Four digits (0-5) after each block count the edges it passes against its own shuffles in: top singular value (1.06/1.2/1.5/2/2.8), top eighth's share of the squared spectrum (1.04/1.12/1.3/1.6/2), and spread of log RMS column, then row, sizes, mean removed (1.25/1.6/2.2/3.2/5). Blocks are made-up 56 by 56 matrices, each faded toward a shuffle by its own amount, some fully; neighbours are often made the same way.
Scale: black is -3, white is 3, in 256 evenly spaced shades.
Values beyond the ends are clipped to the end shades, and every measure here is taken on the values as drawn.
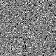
3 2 0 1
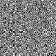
4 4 2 2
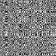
4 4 3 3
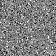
2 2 0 1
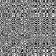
4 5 3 3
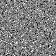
1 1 0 0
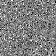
2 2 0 0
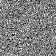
2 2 0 1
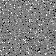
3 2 0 0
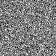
0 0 0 0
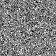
0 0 0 0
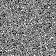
0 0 0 0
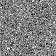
0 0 0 0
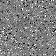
1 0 0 0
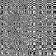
5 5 3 3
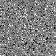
3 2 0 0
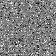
3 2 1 0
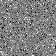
1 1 0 0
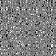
4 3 2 2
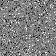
2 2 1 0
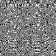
3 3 1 2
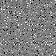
3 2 0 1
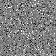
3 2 0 0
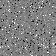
2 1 0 0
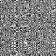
4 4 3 2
